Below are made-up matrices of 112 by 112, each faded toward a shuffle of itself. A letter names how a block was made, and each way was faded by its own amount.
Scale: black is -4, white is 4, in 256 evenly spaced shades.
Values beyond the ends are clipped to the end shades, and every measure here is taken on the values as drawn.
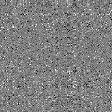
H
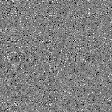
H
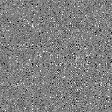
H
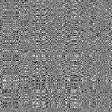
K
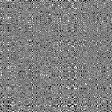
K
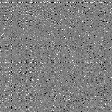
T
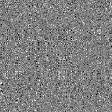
H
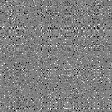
T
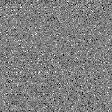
H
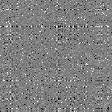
T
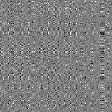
K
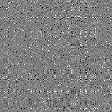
T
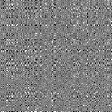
K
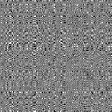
K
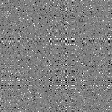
T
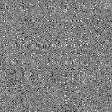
H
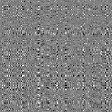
K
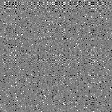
T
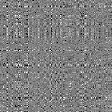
K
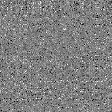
H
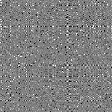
T
